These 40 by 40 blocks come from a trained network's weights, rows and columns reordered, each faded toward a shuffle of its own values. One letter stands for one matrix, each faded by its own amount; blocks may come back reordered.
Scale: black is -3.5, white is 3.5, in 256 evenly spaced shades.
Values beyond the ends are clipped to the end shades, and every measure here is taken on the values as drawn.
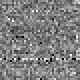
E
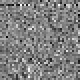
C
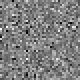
C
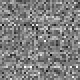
E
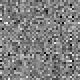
C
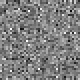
C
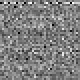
E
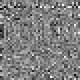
C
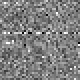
E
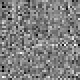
C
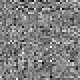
C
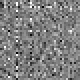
C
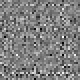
C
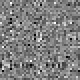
C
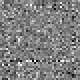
C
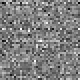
E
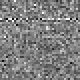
E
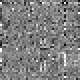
C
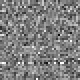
E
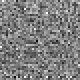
E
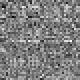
E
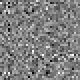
C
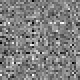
C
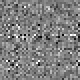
C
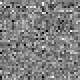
C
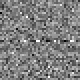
E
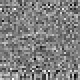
E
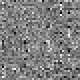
C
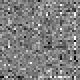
C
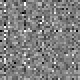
C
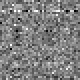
E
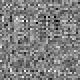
E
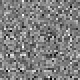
C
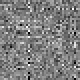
C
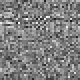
E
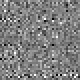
C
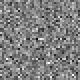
C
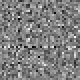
C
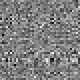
E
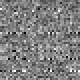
E
